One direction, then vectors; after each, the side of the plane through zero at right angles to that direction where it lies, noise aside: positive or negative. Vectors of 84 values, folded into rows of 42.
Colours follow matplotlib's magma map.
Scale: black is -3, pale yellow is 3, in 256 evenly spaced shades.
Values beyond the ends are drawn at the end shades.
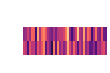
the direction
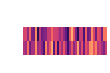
negative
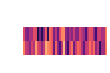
negative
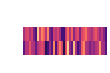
positive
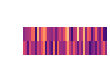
positive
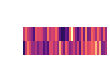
negative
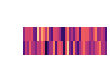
positive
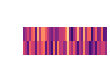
positive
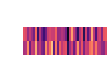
negative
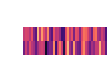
positive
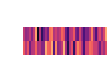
negative
